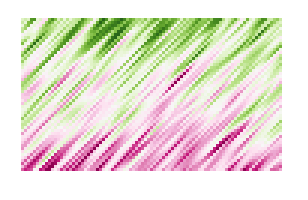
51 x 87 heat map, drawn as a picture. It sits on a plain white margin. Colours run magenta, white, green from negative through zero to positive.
Odd rows or columns: none. Histogram: bell-shaped. Slope: up to the top. Grain: diagonal, up to the right.
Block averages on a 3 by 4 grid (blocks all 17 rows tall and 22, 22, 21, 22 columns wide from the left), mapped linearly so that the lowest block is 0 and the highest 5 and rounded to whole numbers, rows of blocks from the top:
4 5 5 4
3 3 2 3
1 0 0 1
